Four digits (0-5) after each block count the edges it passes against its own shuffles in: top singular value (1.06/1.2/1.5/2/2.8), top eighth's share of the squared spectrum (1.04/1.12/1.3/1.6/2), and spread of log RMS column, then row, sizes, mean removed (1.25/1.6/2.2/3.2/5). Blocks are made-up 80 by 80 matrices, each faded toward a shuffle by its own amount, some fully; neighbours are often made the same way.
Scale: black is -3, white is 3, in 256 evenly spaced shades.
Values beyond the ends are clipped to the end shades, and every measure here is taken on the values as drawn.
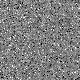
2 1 0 0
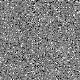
3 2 1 0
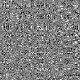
4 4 2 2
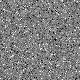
1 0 0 0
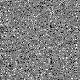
3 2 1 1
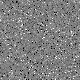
0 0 0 0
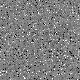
2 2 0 1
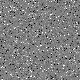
0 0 0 0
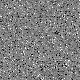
2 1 0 0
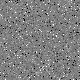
0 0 0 0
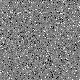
2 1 0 0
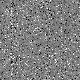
1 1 1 0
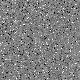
0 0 0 0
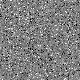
2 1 0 0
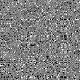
4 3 1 2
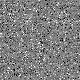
2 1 0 0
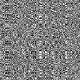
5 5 3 3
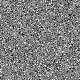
1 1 0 0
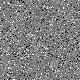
2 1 0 0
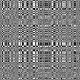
5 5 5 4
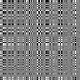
5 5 5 5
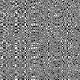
5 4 3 3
